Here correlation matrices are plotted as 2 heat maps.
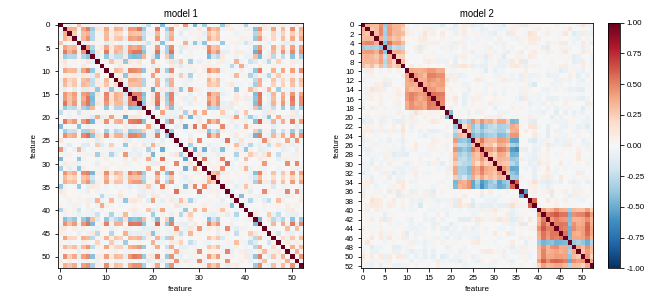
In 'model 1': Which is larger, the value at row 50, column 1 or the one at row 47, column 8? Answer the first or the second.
the first
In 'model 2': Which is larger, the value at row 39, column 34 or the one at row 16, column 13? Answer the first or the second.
the second
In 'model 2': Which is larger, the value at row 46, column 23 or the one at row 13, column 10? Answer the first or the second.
the second
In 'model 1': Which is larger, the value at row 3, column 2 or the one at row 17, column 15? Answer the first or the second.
the second
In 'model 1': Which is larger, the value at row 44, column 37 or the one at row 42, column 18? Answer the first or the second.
the second
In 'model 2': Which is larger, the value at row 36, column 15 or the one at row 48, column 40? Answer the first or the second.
the second
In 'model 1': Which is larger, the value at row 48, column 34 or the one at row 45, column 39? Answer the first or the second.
the first
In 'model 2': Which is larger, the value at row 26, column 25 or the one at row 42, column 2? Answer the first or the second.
the first
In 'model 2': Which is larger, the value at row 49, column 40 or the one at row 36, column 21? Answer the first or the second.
the first
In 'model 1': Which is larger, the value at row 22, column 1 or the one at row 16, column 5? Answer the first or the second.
the second
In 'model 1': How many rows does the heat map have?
53
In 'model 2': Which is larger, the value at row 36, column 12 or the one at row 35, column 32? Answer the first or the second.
the first
